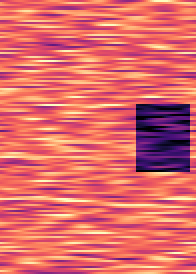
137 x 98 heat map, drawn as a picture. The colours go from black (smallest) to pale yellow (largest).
In the middle right lies a patch that is lower than the rest. The values are skewed, with a long tail toward low values. The middle right is the ninth with the lowest average.
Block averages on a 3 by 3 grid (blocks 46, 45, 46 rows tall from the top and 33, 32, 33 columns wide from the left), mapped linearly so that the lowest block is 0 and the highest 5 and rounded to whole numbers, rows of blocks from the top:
555
550
555
